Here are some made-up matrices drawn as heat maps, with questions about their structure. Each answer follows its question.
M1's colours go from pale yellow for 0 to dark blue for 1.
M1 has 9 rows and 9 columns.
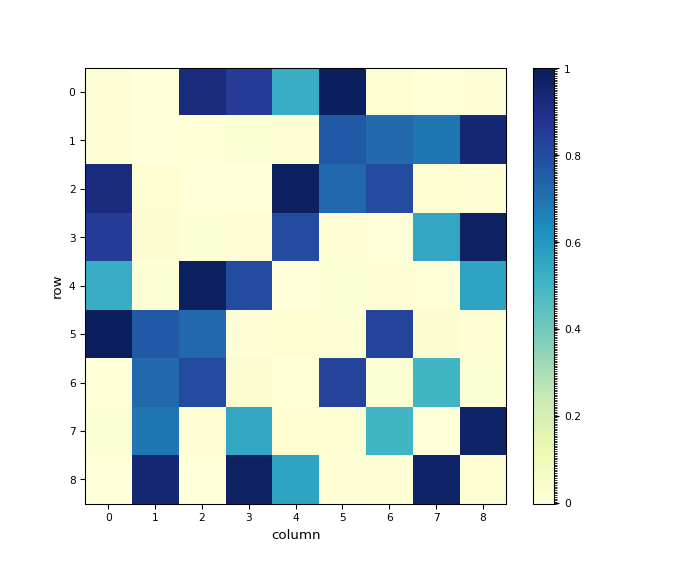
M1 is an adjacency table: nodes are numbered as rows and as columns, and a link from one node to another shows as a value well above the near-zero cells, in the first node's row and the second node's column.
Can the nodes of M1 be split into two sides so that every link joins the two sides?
no
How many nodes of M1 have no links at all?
0
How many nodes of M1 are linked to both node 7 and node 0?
1
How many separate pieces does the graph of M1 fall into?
1
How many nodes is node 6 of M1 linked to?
4
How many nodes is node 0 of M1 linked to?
4
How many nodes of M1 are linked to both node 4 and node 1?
1
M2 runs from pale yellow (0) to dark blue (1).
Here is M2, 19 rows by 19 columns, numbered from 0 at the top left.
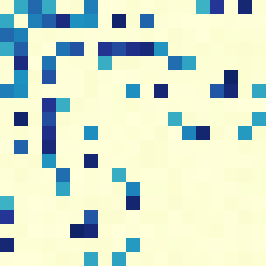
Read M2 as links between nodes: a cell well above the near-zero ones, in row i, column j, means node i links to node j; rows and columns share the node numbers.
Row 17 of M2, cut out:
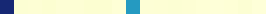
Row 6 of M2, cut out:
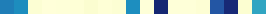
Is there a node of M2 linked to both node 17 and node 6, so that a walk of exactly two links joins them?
yes
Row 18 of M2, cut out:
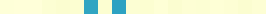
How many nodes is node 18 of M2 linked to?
2
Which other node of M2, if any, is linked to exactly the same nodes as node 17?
node 14
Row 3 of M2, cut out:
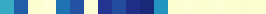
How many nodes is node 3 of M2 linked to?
9
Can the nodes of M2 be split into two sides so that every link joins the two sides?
no
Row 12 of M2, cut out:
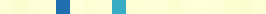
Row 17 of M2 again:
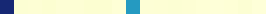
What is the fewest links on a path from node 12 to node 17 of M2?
4
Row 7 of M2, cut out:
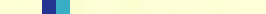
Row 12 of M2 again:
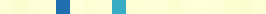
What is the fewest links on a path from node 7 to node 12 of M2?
2
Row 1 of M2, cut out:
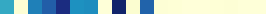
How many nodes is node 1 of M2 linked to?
8
